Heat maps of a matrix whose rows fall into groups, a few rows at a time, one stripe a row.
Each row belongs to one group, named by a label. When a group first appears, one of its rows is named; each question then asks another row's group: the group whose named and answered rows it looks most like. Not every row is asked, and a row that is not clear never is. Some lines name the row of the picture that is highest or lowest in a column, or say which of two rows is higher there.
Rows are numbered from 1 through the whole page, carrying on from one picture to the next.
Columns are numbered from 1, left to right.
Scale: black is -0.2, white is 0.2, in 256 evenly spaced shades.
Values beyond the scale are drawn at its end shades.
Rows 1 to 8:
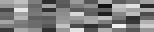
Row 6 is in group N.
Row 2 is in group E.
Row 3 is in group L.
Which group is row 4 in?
E
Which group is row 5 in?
N
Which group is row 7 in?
L
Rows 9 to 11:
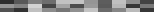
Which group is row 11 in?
E
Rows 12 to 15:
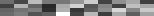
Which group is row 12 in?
E
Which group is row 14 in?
L
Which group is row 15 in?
L
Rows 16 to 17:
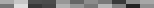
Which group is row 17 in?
N
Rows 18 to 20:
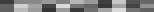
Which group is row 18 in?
E
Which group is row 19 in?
L
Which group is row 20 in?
L
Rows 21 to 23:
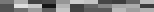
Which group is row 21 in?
N
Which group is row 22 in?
L
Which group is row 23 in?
L
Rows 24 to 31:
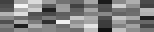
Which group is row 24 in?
E
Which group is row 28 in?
E
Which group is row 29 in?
L
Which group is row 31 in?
E
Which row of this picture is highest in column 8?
27
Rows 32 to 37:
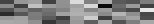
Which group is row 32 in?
N
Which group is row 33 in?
E
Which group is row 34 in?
N
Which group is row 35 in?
E
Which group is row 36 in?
E
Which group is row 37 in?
N
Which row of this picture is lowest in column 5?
36
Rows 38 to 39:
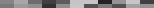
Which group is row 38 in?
E
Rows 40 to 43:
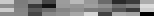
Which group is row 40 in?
N
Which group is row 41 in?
N
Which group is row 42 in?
N
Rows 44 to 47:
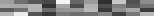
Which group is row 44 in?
L
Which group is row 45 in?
L
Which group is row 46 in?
E
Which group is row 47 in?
N
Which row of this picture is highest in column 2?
47
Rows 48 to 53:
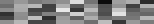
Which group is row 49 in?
L
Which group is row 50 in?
L
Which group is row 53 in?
N
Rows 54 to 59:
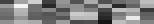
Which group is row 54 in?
L
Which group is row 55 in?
N
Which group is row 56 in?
E
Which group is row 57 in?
E
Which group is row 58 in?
E
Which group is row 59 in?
L
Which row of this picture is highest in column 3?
54
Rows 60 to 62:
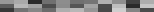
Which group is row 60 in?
N
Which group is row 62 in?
E
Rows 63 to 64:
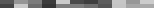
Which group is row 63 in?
L
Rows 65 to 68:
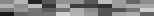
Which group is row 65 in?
N
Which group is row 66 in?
L
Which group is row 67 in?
N
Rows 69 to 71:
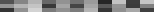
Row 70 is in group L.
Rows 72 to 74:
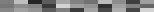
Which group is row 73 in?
L
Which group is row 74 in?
L
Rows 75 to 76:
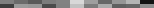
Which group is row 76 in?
N
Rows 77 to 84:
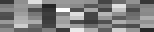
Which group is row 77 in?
E
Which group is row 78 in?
L
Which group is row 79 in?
L
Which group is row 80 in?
N
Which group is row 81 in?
N
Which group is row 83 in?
N
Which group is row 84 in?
E
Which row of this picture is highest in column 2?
83
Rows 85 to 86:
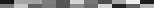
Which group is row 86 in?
N
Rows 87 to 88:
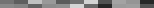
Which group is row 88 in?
E
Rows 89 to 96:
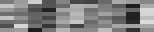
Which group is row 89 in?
L
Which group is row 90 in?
N
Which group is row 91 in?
N
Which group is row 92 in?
N
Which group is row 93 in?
N
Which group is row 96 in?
N
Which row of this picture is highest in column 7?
90
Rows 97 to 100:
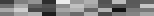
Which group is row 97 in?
L
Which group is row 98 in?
N
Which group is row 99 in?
N
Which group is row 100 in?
L
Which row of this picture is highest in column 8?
99
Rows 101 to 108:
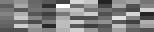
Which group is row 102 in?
L
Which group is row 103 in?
N
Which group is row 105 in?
L
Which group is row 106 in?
N
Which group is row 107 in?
L
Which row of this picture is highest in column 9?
105
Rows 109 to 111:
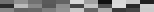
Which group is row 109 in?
E
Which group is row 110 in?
L
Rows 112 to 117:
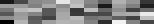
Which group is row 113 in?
E
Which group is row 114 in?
L
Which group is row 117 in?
E
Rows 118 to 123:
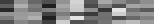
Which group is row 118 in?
N
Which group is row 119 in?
N
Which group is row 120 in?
E
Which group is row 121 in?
L
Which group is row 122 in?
N
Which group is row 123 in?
L
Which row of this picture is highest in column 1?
121
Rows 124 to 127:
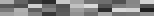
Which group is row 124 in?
N
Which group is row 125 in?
E
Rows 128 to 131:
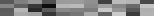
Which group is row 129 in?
N
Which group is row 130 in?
N
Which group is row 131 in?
L
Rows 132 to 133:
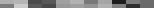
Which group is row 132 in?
N
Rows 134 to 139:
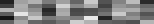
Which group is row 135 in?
L
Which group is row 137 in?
L
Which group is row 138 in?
E
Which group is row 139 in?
N
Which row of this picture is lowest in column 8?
138
